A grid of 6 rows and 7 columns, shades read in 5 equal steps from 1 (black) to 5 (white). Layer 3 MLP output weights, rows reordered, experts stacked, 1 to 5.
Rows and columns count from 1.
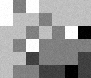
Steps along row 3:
same down up down up down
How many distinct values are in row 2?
3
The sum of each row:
29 28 24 24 21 17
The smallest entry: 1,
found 2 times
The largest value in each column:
5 4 5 4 4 5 4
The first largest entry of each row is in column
1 1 6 3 1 1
